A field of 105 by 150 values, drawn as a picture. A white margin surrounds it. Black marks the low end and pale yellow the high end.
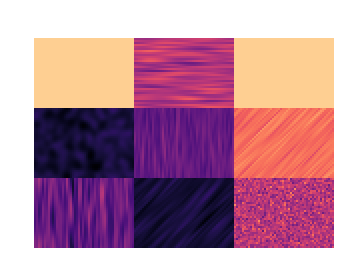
It is made of 3 by 3 panels. Panel 1,1: very high, flat. Panel 1,2: middling, streaked across. Panel 1,3: very high, flat. Panel 2,1: very low, blotchy, faint in contrast. Panel 2,2: low, streaked downward, faint in contrast. Panel 2,3: high, slanting up to the right, faint in contrast. Panel 3,1: low, streaked downward. Panel 3,2: very low, slanting up to the right, faint in contrast. Panel 3,3: middling, fine-grained.
